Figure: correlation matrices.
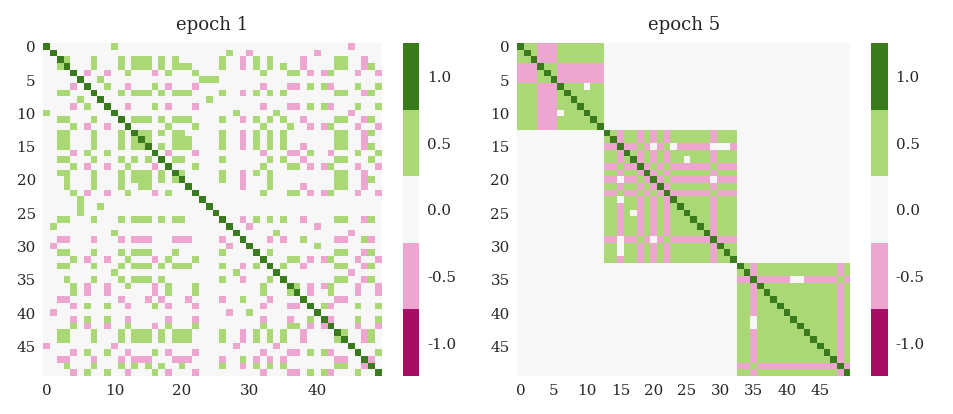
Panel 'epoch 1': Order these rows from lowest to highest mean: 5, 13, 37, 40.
40, 37, 5, 13
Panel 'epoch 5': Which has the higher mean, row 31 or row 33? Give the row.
33
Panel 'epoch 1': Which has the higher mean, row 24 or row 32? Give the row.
24
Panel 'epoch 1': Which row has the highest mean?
7
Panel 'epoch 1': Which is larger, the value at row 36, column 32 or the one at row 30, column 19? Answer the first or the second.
the first
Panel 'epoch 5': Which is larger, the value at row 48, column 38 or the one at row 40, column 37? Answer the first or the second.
the second
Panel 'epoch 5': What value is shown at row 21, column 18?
-0.5
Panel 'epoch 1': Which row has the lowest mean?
47
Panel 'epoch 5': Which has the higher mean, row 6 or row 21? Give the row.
21
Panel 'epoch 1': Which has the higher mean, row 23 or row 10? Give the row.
10
